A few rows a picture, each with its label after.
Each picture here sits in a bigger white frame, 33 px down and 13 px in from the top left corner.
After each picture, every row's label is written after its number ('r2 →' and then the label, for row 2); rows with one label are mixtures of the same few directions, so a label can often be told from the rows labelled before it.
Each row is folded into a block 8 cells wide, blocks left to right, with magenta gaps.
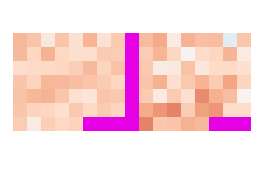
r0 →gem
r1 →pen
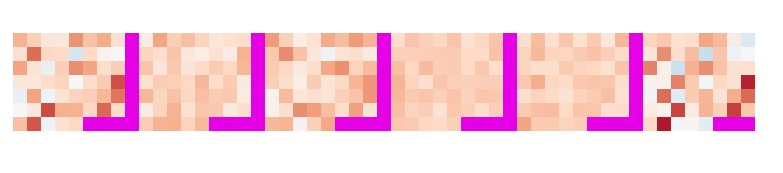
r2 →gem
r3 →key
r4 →gem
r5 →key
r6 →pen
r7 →gem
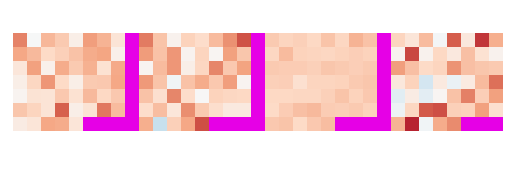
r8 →key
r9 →gem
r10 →gem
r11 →gem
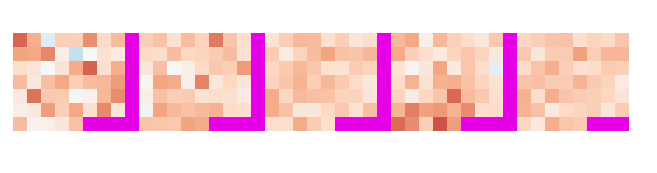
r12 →gem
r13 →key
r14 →gem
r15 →pen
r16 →gem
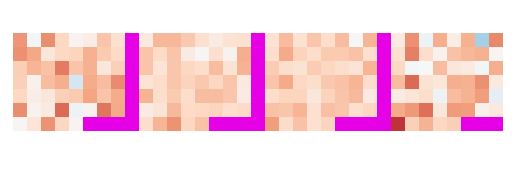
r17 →key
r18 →key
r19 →pen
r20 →pen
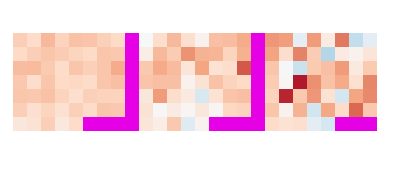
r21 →pen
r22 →pen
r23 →gem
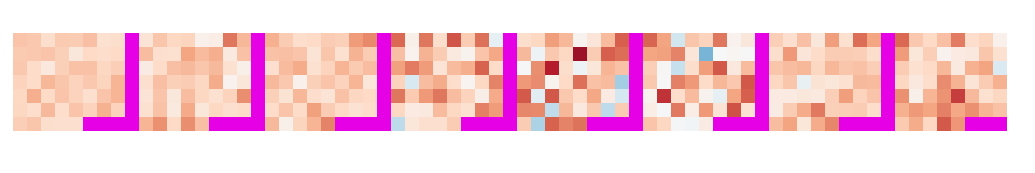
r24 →gem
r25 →pen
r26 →gem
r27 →pen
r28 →gem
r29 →gem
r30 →gem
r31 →pen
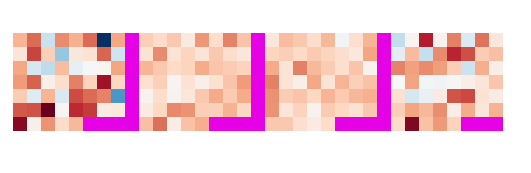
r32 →pen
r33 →gem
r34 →key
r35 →gem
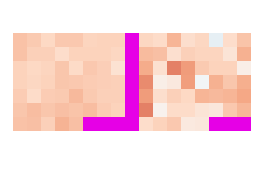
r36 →pen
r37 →key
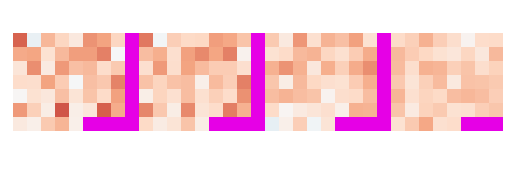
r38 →key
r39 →key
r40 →pen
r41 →key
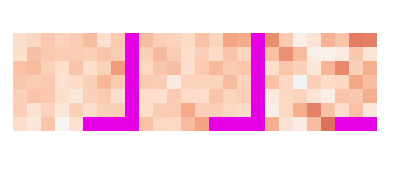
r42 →pen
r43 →gem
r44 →gem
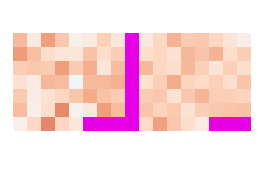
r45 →key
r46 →gem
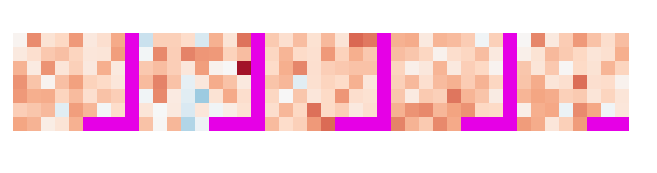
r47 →key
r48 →pen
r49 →gem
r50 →pen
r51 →key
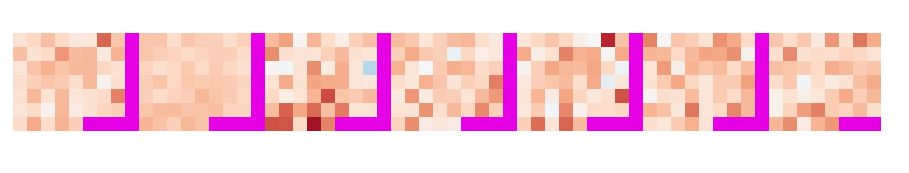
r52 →pen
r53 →pen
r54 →pen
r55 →gem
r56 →pen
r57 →key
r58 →gem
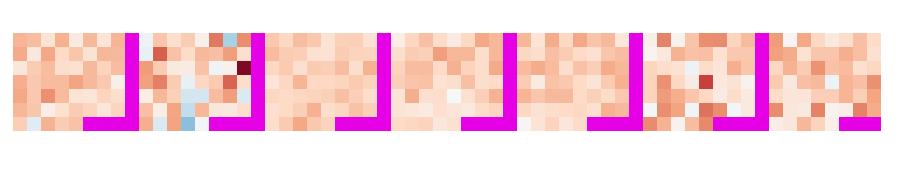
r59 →gem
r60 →pen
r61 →key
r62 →pen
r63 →pen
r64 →key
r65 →key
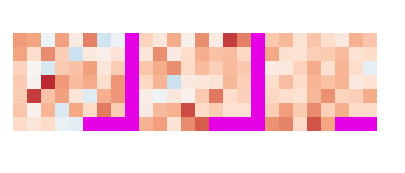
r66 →gem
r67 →gem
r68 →pen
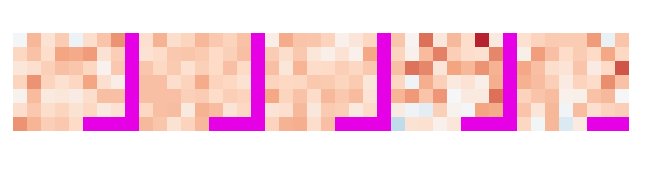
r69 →pen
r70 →key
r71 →key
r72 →pen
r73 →pen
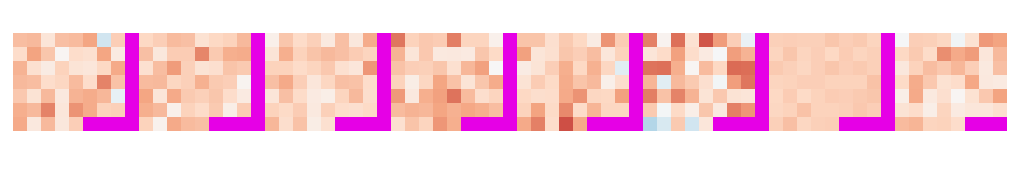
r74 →pen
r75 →gem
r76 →pen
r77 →pen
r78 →pen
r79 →pen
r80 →gem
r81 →pen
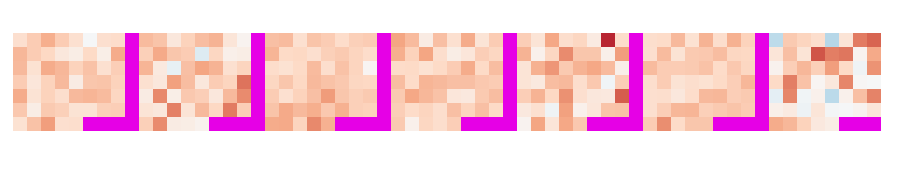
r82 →key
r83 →gem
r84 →pen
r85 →gem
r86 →pen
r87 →gem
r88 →pen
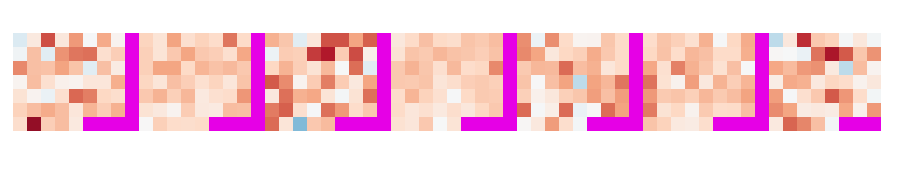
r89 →gem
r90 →pen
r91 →key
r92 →pen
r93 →key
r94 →key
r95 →gem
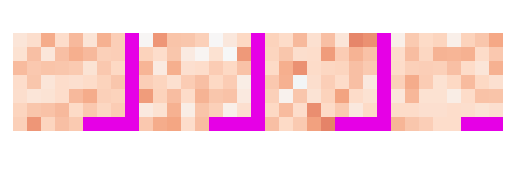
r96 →gem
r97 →key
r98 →gem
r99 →pen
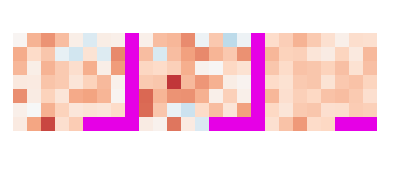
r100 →key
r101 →gem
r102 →key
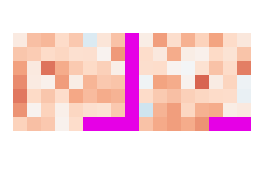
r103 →key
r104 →key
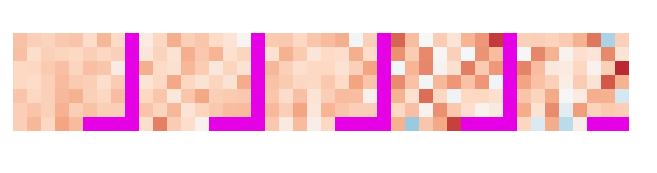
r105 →pen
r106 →gem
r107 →pen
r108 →gem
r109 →pen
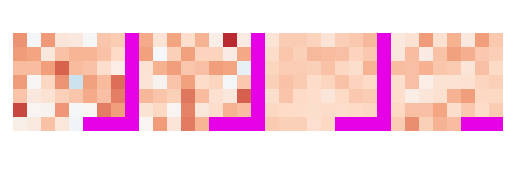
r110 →key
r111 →pen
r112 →pen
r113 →gem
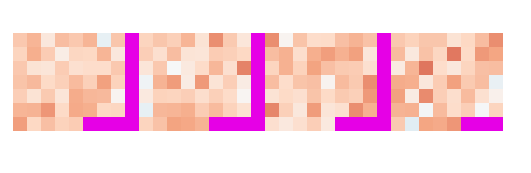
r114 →pen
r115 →key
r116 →key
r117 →gem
